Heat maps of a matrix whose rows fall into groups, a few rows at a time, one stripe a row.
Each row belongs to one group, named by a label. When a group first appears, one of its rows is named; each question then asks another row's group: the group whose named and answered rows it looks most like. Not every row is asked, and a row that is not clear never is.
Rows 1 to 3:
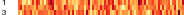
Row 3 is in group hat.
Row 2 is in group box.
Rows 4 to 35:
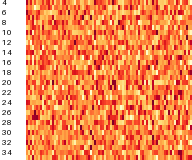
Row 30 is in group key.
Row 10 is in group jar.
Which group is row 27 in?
box
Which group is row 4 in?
jar
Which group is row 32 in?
jar
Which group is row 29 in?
hat
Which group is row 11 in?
hat
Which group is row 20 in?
jar
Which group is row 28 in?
jar
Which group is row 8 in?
box
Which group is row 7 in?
key
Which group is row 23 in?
box
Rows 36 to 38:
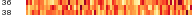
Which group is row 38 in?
hat
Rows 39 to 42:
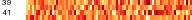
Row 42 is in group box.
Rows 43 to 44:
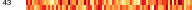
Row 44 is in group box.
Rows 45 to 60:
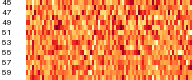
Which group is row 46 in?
jar
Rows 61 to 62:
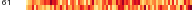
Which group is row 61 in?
key
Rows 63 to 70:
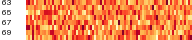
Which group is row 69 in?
key
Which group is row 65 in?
key
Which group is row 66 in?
jar
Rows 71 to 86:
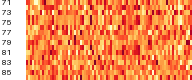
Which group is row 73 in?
box
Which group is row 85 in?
box
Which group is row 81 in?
key
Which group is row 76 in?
box
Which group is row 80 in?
key
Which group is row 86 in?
hat
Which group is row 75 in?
key
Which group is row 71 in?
box
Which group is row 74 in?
key
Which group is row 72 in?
key
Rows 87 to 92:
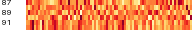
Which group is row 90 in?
hat
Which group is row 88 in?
hat
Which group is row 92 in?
box
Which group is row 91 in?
box
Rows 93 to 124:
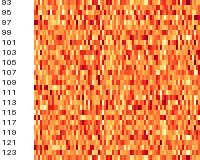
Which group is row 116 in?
jar
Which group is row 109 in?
key
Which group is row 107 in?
hat
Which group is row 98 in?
hat
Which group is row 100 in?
key
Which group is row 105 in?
hat
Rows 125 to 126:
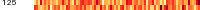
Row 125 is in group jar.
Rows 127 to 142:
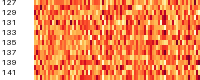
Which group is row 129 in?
jar
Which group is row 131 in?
box
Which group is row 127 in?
hat
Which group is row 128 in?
box
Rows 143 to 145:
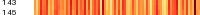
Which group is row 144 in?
hat
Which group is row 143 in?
hat
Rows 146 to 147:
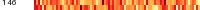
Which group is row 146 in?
jar
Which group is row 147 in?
box
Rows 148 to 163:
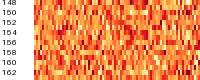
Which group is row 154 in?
key
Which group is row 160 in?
hat
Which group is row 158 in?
jar
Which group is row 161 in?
hat
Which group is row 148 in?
key
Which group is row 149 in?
jar
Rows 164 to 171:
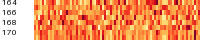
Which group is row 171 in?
hat
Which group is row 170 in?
hat
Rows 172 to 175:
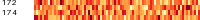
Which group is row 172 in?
box
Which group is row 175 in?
key
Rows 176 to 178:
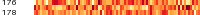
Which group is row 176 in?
key
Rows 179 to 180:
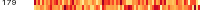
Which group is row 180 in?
box
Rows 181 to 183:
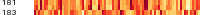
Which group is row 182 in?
key
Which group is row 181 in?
key
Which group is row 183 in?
jar
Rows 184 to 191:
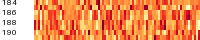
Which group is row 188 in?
jar
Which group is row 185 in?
key
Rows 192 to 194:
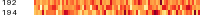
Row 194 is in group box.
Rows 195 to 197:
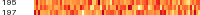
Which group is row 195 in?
key
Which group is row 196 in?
box
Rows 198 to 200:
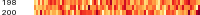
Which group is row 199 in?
hat
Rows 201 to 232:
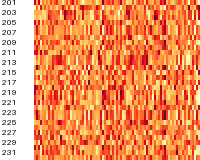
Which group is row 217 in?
hat
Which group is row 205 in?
jar
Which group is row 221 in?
jar
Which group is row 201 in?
jar
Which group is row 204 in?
box
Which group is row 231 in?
jar
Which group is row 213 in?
key
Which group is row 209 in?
jar
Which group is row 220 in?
jar
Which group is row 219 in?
jar
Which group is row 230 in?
jar
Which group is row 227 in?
jar
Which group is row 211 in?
key
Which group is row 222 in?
box
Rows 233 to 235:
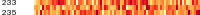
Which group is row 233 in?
key
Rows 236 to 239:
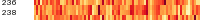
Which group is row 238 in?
key
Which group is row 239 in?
hat
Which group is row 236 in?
jar
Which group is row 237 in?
key
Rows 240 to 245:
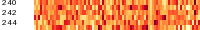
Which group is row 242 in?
hat
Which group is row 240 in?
hat
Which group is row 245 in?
key
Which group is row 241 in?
key
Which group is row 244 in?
box
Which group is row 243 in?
jar
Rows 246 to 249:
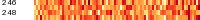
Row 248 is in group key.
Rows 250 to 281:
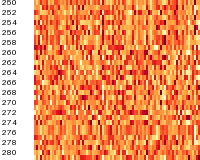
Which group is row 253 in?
hat
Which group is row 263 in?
jar
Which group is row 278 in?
jar
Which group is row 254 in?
jar
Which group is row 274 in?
key
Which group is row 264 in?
key
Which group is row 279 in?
key
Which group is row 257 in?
jar
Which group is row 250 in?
hat
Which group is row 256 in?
hat
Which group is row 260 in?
key
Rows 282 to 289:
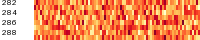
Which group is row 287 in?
key
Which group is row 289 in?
jar
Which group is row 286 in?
jar
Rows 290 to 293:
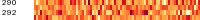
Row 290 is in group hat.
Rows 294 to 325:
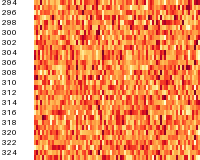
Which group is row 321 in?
hat
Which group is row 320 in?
jar
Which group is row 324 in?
key
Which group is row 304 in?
jar
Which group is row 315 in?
key
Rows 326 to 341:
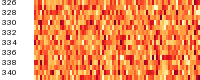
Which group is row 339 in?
hat
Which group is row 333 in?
box
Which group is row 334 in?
jar
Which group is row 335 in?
box
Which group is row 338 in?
key
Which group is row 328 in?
jar
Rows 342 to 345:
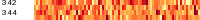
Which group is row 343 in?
hat
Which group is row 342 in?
key
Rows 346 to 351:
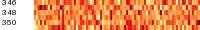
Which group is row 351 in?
key
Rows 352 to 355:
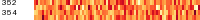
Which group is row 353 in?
hat
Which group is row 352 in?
box
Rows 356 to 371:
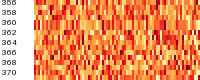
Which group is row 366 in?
jar
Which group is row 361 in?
jar
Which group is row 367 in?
box
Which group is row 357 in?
box
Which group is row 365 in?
hat
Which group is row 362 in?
box
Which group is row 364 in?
jar
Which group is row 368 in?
hat
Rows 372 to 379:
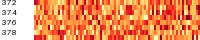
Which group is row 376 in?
key
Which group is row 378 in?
key
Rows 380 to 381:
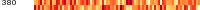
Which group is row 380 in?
box
